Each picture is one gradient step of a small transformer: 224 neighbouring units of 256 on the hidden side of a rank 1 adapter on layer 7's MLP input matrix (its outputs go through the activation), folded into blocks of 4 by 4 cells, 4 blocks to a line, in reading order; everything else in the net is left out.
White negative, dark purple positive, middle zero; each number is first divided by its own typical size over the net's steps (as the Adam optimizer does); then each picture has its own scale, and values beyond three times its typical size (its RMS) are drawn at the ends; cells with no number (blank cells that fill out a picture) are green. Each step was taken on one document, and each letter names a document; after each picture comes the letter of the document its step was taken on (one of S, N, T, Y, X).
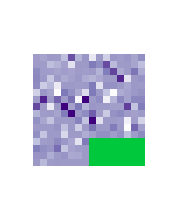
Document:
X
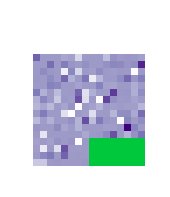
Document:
X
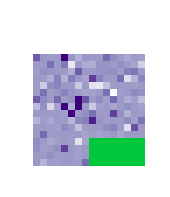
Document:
X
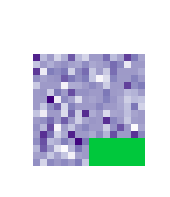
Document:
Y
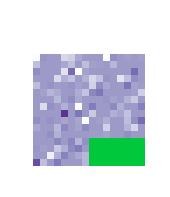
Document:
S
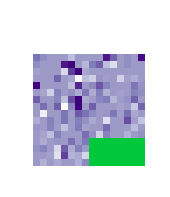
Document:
S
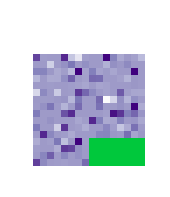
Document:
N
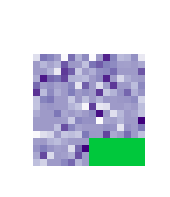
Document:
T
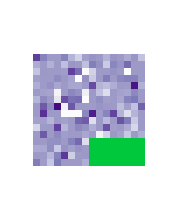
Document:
S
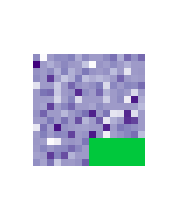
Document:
Y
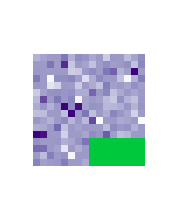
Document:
X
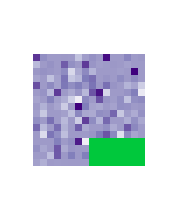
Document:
S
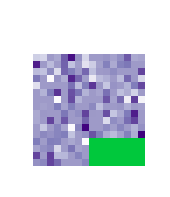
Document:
Y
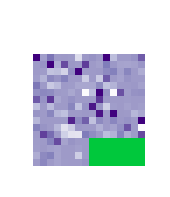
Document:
T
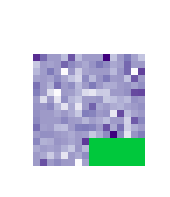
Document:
S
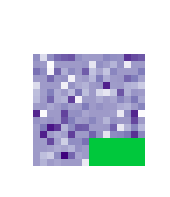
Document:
Y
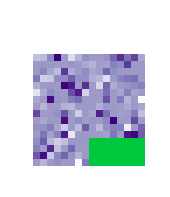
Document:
Y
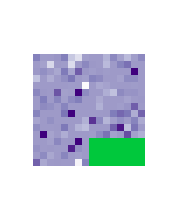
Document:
N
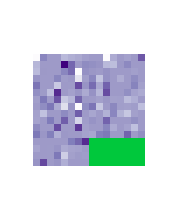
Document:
S
